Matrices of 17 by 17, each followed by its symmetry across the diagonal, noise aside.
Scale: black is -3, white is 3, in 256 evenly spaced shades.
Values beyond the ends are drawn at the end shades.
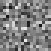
antisymmetric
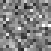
neither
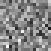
neither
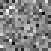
symmetric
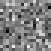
neither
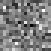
neither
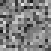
symmetric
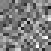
symmetric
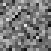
symmetric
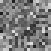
symmetric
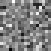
neither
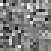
antisymmetric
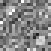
symmetric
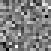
antisymmetric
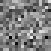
neither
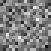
symmetric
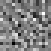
antisymmetric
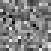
neither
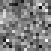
antisymmetric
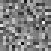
antisymmetric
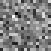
antisymmetric
